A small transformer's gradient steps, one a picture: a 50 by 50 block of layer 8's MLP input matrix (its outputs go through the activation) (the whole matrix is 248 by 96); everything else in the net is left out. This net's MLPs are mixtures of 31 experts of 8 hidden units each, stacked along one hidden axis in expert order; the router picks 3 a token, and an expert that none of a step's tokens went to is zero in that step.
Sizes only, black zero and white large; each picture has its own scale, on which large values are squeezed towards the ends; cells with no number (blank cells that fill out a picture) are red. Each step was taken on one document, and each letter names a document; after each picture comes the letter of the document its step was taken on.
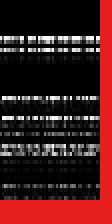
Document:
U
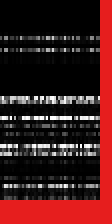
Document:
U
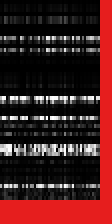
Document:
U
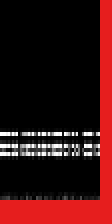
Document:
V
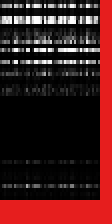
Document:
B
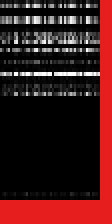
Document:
B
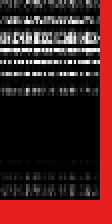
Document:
B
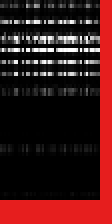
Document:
B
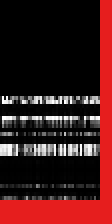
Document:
U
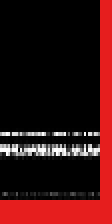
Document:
V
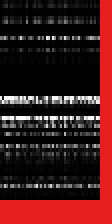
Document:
U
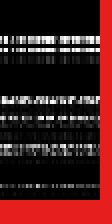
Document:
U
